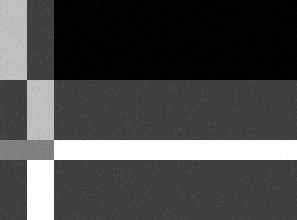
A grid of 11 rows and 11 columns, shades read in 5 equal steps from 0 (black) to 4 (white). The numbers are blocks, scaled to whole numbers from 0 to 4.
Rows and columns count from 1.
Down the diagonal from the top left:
3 1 0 0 1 1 1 4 1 1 1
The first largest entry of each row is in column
1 1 1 1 2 2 2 3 2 2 2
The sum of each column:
20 27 10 10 10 10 10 10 10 10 10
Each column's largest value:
3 4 4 4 4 4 4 4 4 4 4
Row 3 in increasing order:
0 0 0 0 0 0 0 0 0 1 3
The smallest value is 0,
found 36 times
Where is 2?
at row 8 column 1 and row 8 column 2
